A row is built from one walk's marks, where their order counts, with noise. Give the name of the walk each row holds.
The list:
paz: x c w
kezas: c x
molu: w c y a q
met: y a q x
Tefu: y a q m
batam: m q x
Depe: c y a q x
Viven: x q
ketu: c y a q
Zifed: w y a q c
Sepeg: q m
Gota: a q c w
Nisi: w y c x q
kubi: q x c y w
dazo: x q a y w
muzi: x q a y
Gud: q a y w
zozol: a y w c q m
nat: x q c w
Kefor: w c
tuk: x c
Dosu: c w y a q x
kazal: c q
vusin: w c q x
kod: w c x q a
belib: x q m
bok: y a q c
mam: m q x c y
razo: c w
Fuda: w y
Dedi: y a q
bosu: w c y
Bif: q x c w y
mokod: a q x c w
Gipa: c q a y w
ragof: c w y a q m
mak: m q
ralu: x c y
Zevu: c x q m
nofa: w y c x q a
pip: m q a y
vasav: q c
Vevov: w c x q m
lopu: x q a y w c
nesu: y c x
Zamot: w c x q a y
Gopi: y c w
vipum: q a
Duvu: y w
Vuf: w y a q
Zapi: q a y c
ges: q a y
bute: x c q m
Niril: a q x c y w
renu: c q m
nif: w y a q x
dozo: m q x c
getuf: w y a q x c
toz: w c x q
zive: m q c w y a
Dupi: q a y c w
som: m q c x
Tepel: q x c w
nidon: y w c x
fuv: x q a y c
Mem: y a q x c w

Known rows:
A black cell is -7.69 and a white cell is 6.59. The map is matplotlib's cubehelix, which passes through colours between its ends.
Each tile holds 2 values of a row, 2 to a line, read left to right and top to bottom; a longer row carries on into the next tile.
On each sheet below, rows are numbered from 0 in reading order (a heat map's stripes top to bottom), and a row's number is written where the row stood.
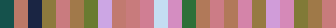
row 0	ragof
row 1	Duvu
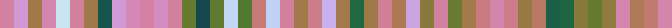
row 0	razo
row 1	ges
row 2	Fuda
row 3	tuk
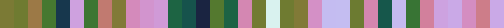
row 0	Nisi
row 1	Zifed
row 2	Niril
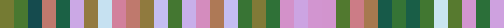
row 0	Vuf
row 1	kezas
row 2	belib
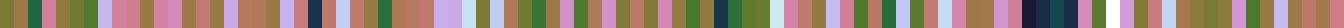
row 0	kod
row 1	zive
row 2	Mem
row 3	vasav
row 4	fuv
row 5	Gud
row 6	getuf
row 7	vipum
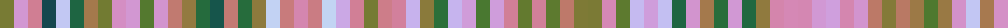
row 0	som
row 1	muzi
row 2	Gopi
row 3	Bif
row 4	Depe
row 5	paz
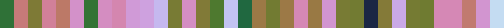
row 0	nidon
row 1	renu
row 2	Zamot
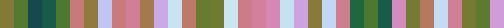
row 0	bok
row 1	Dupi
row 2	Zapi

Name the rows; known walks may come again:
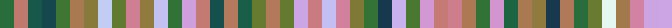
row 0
Tefu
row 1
bute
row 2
pip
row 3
met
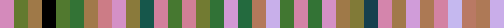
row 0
dozo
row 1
Sepeg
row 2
molu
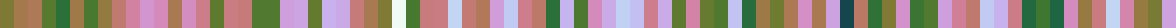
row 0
toz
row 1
nesu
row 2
Gipa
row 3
mokod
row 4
renu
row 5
Dosu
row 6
Zapi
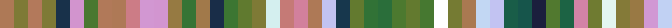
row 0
Nisi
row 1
fuv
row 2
nif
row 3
Zifed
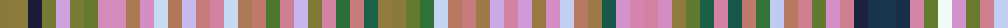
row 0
Zamot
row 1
kazal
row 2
Vevov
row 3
razo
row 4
nofa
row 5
getuf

